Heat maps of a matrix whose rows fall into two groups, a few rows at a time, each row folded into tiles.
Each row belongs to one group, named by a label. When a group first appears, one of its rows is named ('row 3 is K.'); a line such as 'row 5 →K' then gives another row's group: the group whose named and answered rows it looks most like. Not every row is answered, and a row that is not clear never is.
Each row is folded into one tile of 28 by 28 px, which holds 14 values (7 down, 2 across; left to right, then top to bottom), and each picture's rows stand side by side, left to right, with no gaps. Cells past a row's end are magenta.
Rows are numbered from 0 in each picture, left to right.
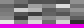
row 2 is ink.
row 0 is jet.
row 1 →ink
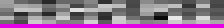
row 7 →ink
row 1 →ink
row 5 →jet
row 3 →jet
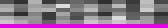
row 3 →ink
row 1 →jet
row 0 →ink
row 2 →ink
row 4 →ink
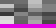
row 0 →ink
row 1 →jet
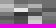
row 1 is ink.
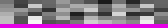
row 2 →jet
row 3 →ink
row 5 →ink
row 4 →jet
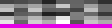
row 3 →ink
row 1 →ink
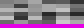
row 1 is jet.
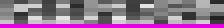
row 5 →ink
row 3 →jet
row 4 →ink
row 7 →jet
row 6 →jet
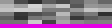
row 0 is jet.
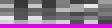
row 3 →ink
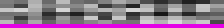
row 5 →ink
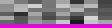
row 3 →ink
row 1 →ink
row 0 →jet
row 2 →jet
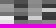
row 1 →jet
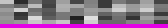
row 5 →jet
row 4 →jet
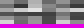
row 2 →jet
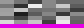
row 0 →jet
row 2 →ink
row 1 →ink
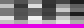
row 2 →ink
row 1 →ink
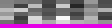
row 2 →ink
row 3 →jet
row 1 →ink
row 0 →jet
